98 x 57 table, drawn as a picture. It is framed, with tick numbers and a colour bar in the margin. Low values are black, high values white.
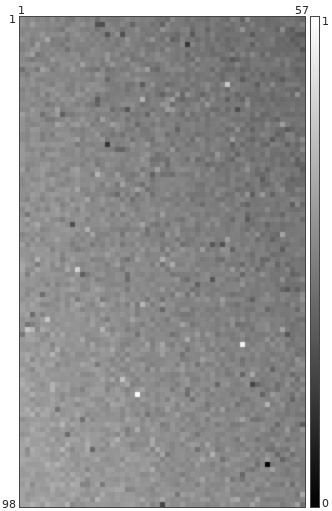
The distribution is heavy-tailed on both sides. No regular stripes run through it. The ninth with the highest average is the bottom left. Fine speckle covers the field. Neither half mirrors the other. The ninth with the lowest average is the top right. Values rise toward the bottom left.
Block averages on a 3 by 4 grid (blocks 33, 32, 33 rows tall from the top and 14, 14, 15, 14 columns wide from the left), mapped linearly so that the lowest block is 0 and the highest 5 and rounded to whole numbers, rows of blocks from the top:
3210 | 4321 | 5432
